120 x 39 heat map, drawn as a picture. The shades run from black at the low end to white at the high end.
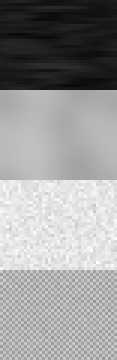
It is made of 4 by 1 panels. Panel 1,1: very low, streaked across, faint in contrast. Panel 2,1: high, smooth, faint in contrast. Panel 3,1: very high, fine-grained, faint in contrast. Panel 4,1: high, checkered.
